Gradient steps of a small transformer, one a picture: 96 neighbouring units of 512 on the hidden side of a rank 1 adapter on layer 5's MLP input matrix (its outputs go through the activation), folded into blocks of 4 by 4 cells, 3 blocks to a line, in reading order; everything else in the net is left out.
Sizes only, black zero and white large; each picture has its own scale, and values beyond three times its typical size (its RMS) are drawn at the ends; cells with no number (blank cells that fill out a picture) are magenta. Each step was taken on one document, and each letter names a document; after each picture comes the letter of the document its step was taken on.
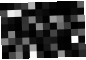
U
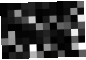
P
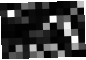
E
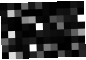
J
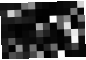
E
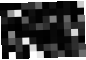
P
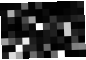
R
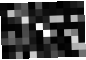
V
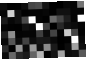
J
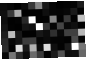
J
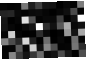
J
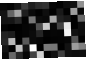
E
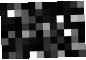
V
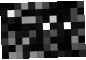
R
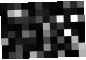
V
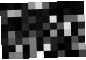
U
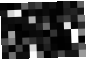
P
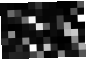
J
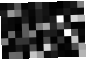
V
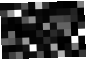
U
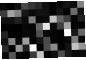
E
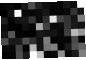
P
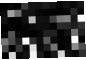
P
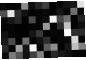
E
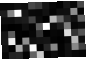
E
